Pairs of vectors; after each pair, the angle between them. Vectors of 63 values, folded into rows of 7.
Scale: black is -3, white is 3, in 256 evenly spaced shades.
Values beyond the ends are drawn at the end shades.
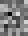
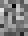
orthogonal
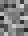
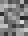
nearly opposite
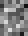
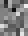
partly opposed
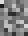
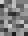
nearly parallel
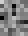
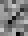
partly opposed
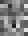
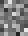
orthogonal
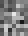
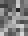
partly aligned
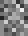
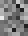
nearly opposite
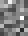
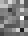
nearly parallel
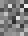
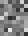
partly aligned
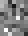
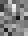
nearly opposite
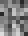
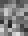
partly aligned
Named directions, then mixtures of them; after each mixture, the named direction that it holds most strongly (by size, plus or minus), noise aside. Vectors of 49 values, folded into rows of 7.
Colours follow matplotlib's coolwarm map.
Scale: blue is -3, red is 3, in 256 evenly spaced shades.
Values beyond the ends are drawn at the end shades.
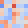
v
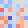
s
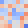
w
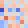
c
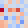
c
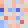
c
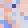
v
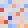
s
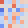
c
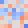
w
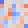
v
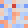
v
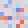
s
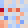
c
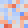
w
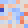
w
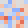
s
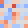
v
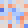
w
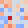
s
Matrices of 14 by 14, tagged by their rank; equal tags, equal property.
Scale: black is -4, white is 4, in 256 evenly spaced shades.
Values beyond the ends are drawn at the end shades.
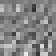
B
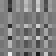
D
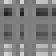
D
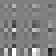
D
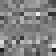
B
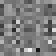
B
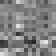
B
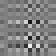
D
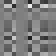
D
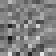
B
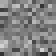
B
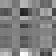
D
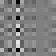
D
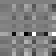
D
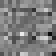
B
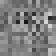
B
